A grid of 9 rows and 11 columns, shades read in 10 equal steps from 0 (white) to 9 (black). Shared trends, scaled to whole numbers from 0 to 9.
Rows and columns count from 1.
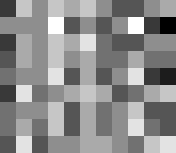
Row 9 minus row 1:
-1 -1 2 2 1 1 -1 -2 -1 -2 -2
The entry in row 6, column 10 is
3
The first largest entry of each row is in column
1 11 1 1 11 1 5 5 1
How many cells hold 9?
1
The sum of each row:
43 48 45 45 49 41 47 45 39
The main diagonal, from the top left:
7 4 4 2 6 2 5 4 5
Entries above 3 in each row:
6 9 7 7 8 5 8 7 6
